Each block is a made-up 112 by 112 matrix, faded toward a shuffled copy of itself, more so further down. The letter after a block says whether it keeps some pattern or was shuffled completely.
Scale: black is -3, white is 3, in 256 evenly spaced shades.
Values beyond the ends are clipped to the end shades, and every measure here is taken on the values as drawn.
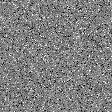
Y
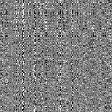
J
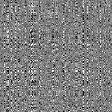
J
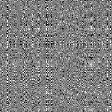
J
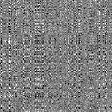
J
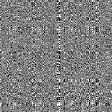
J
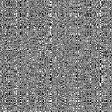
J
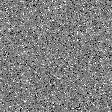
Y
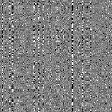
J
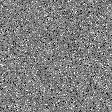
Y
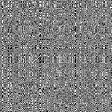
J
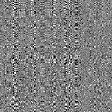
J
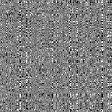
J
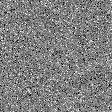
Y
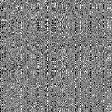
J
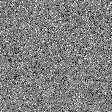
Y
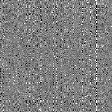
J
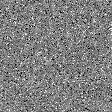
Y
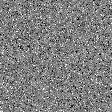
Y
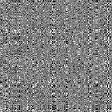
J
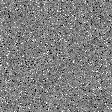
Y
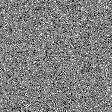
Y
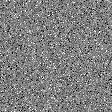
Y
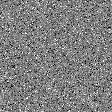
Y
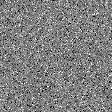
Y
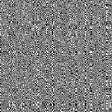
J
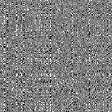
J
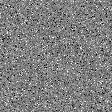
Y
